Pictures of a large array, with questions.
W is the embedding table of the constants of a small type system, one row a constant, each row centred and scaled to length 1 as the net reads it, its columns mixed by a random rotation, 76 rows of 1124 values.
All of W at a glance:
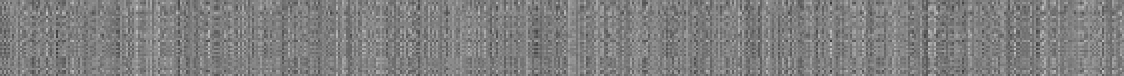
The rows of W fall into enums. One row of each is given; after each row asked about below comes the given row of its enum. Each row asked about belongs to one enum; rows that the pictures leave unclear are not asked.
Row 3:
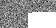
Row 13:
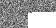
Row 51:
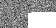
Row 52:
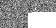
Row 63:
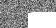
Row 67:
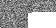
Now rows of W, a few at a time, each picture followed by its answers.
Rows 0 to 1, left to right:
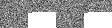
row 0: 3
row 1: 67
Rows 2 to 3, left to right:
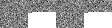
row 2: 3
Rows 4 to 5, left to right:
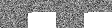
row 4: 67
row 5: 3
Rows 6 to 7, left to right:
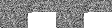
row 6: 67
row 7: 67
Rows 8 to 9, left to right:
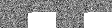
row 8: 67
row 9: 52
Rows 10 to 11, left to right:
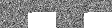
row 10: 13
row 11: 67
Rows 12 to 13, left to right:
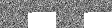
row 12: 13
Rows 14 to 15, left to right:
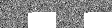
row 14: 52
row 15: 13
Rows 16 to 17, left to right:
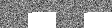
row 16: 3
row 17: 63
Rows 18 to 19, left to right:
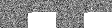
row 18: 67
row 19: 52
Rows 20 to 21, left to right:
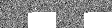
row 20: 52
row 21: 13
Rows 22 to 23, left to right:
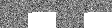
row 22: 3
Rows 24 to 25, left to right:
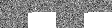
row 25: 3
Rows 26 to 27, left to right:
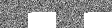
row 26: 63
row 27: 13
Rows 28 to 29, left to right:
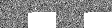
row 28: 52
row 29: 13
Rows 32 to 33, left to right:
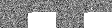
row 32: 67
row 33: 52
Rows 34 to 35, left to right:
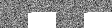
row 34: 51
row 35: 63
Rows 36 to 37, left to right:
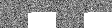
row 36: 51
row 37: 52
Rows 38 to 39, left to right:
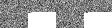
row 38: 63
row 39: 13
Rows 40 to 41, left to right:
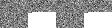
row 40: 3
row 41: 3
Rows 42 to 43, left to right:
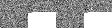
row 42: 67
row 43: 52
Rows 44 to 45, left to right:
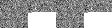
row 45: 52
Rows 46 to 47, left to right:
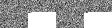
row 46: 63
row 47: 13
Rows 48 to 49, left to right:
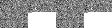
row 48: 52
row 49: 52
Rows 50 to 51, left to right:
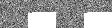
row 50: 13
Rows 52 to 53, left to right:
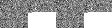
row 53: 52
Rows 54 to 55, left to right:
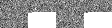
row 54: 52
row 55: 13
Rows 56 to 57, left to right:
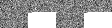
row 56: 52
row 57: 63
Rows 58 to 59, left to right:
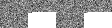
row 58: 3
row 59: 63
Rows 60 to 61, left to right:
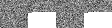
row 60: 67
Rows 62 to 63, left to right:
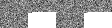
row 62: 3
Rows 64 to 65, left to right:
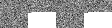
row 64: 51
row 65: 3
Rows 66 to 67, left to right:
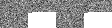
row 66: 3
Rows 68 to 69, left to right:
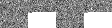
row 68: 13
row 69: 52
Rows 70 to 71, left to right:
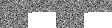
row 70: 3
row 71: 3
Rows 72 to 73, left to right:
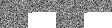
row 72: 3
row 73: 63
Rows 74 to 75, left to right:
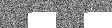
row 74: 67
